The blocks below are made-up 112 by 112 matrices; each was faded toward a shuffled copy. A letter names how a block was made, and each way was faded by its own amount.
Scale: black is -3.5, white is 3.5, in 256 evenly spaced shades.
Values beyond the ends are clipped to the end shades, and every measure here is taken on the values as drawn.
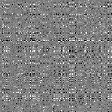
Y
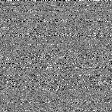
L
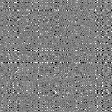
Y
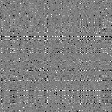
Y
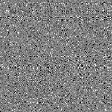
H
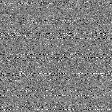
L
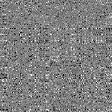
H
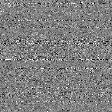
L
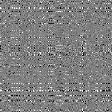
Y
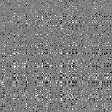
Y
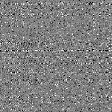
H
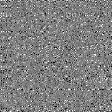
H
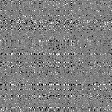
Y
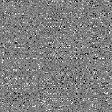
H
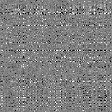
Y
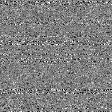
L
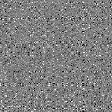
H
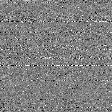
L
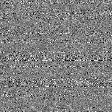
L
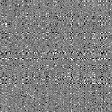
Y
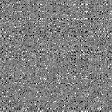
H
